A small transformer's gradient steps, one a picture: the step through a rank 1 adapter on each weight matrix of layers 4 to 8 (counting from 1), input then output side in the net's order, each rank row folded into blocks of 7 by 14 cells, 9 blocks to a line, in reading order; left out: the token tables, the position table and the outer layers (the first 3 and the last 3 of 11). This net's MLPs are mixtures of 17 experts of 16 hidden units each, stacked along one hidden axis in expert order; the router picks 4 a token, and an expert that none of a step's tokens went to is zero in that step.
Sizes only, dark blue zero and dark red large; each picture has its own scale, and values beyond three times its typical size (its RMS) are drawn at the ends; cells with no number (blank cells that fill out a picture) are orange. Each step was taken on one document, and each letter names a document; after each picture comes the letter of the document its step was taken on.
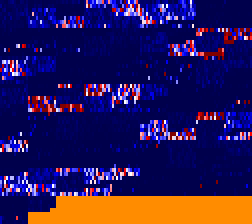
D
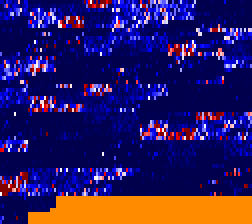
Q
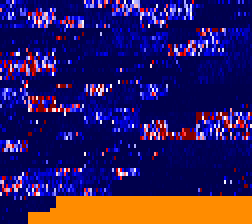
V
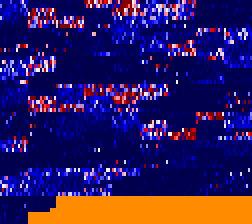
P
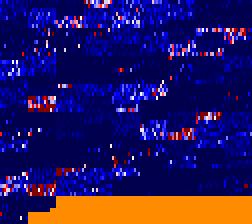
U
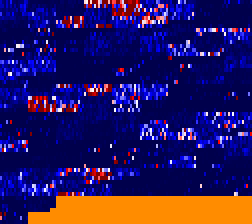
U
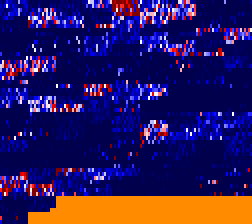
Q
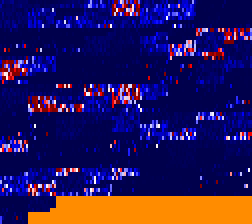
D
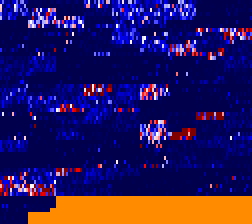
P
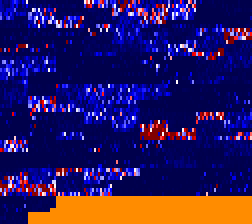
P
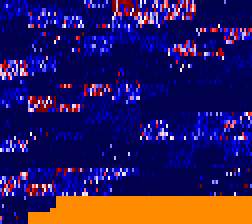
Q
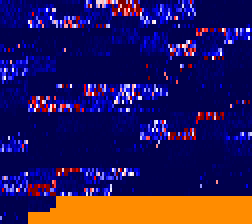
D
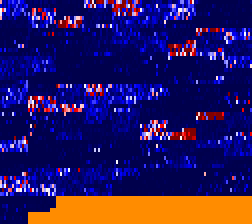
P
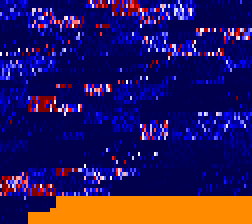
V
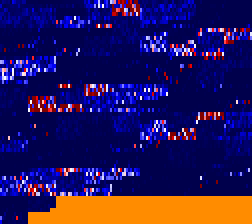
D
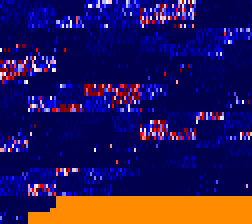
D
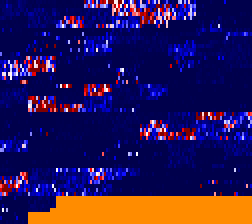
Q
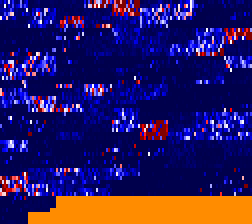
V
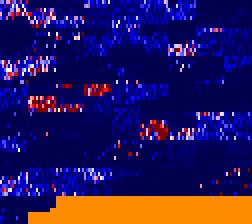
Q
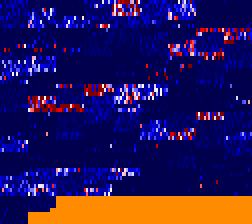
D
